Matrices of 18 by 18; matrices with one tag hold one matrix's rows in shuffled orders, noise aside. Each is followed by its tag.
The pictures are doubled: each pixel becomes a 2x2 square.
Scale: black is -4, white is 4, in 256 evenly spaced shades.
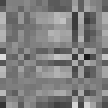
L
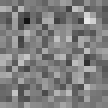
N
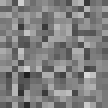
N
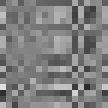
L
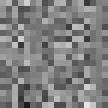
N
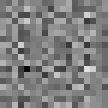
N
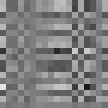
L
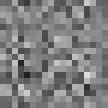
N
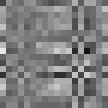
L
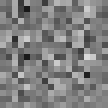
N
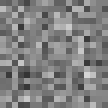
N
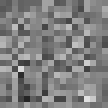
N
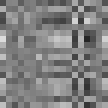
L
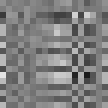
L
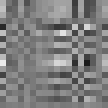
L
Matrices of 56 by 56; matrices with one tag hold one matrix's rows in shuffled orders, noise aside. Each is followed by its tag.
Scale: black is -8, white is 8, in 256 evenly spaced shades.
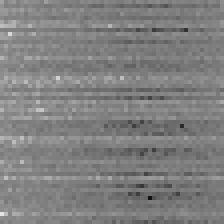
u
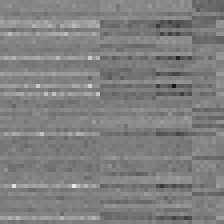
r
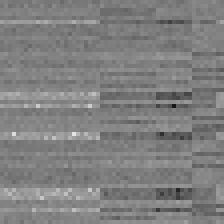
r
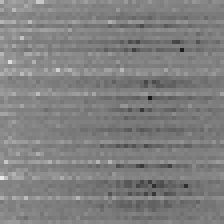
u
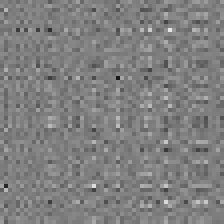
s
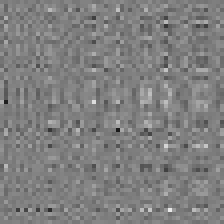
s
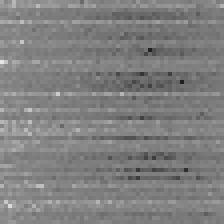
u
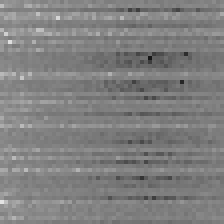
u
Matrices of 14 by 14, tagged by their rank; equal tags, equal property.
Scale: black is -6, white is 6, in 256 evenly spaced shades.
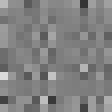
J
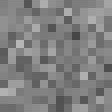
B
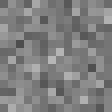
B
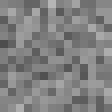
B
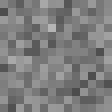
B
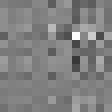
J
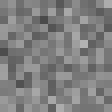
B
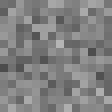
B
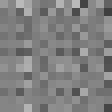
J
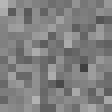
B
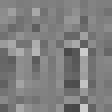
J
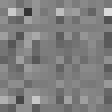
J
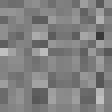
J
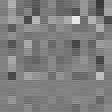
J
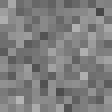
B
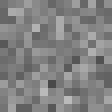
B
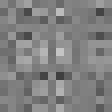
J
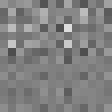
J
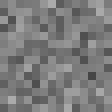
B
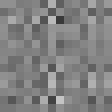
J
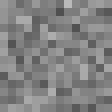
B
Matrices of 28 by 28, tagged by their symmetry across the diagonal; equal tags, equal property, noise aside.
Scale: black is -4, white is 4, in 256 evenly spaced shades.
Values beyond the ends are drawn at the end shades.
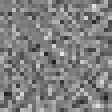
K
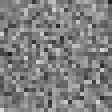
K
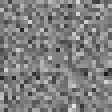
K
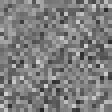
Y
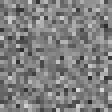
K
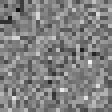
Y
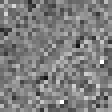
Y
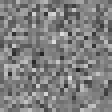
K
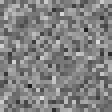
Y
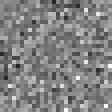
Y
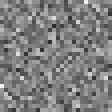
Y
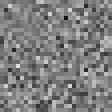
K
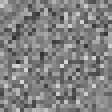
Y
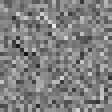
K
